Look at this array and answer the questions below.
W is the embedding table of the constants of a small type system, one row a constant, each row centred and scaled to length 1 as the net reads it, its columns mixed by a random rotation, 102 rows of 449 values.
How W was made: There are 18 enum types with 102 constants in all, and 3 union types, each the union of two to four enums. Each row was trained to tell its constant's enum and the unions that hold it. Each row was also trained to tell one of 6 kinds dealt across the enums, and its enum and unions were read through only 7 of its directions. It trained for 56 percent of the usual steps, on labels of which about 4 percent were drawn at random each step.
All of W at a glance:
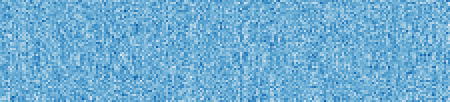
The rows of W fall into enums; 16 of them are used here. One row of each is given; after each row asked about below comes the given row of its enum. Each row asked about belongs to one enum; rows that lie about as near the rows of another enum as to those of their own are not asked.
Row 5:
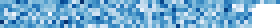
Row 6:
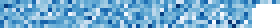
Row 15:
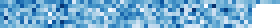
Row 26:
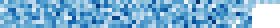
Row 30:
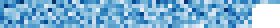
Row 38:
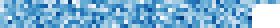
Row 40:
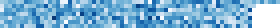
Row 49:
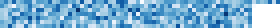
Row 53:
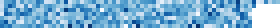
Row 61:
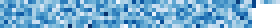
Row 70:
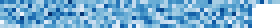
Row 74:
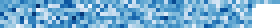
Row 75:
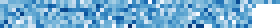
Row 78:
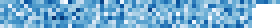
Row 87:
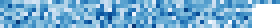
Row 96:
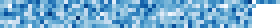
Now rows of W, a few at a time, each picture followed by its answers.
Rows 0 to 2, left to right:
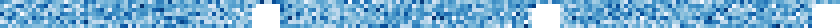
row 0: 70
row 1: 61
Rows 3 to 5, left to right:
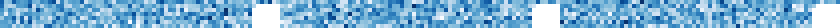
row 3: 15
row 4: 40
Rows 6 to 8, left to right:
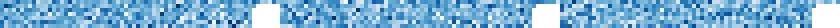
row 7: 78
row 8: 61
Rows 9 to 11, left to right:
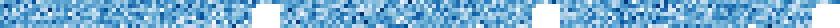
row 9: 6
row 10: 70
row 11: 26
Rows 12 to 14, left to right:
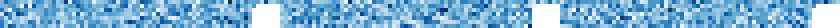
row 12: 53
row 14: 6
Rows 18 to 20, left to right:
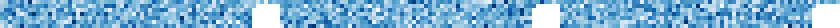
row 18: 70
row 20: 61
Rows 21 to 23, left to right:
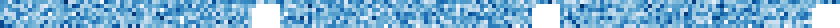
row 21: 53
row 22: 15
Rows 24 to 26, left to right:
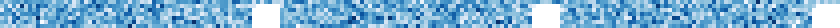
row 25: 49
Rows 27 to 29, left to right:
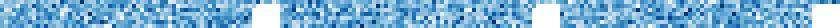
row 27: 5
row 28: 74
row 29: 49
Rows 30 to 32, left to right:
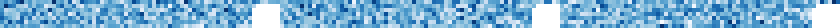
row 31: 15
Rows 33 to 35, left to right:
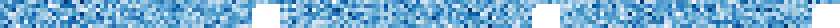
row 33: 74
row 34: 26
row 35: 49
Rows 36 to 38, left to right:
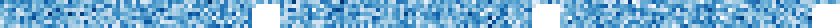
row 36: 70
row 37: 26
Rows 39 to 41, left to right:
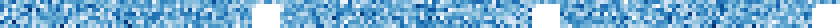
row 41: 78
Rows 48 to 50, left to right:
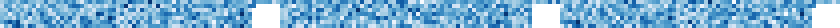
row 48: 87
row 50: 87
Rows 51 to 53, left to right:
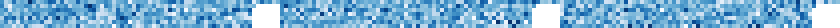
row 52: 6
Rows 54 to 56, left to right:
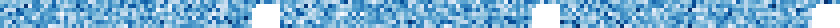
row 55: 53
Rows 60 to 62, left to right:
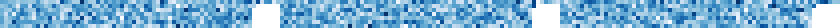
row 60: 5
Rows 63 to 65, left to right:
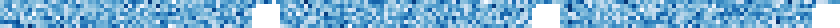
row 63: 87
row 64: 15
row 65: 87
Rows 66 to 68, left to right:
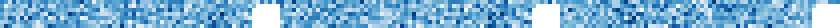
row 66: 74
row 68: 26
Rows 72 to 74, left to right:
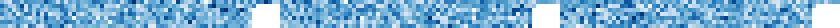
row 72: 15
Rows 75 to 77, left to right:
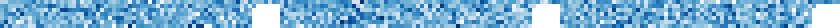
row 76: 49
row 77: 49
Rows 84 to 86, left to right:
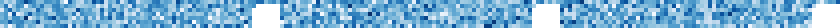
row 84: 78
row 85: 74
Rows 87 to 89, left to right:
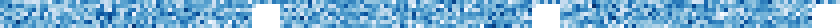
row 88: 74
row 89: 40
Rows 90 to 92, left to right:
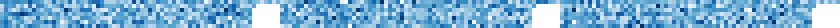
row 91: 78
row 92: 74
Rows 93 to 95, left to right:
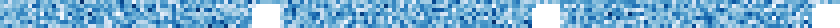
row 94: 70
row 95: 70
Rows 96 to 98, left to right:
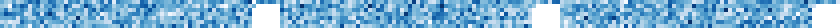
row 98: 40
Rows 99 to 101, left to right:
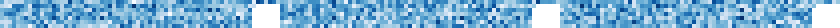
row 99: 40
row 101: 15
